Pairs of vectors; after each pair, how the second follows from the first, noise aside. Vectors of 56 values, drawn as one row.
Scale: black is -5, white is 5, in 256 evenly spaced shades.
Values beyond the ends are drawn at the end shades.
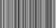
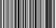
scaled up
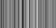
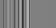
partly zeroed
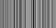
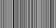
shuffled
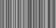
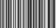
scaled up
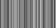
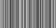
wrapped around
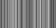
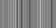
partly zeroed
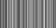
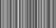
wrapped around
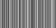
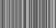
shuffled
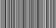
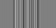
partly zeroed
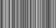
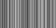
wrapped around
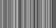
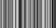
scaled up
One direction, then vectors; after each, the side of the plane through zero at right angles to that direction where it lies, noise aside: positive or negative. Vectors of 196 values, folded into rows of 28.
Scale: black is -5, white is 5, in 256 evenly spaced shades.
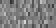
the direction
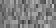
negative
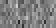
negative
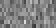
positive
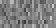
negative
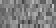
negative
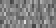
positive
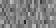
negative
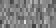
positive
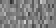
positive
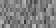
negative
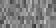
positive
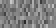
negative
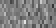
positive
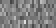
positive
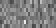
positive
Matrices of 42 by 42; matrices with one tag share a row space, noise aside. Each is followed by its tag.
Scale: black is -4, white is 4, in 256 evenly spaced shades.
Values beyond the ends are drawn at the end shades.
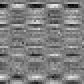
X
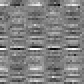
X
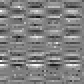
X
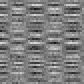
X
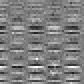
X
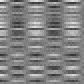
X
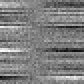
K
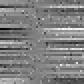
K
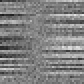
K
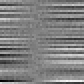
K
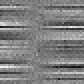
K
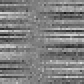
K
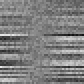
K
